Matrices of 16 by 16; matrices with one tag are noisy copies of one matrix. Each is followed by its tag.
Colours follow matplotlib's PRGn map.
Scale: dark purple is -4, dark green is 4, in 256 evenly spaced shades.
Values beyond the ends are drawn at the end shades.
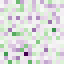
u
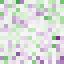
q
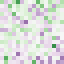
q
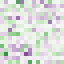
u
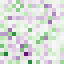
u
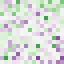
q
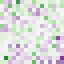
q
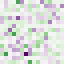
u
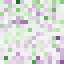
q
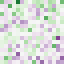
q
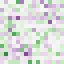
u
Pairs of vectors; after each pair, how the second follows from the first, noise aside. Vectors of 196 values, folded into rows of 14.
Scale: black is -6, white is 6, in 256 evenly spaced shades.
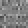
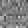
negated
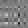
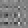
negated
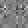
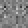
negated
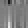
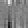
negated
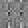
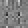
reversed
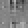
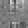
negated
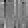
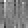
negated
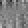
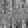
reversed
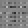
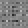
reversed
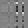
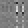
negated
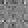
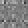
negated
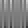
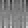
negated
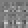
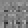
negated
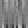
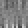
negated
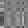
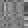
reversed
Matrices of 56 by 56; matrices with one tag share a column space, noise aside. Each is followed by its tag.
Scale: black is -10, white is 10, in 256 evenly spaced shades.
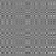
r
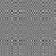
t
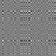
t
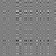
t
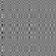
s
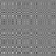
r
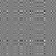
t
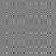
r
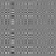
r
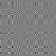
r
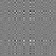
t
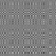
r
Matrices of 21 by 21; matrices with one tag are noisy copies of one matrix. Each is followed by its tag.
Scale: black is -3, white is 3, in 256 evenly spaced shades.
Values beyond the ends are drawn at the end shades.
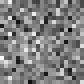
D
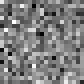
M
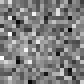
D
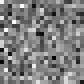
M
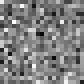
M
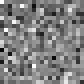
M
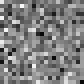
M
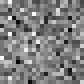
D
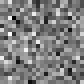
D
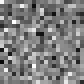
M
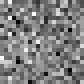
D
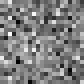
D
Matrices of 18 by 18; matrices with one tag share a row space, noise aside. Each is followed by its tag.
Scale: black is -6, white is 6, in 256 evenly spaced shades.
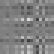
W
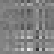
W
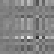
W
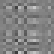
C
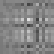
W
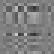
C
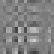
C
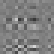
C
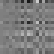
W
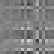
W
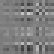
W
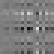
W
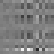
W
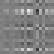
W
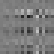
W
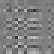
C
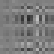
W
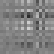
W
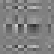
C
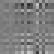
W
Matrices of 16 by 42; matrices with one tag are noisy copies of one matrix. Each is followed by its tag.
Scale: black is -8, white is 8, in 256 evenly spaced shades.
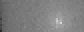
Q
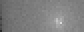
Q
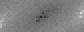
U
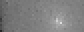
Q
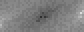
U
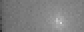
Q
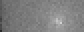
Q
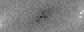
U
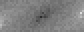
U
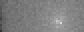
Q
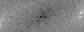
U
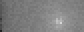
Q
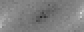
U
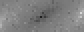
U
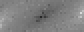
U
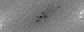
U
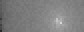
Q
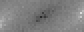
U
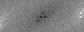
U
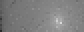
Q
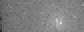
Q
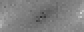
U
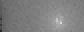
Q
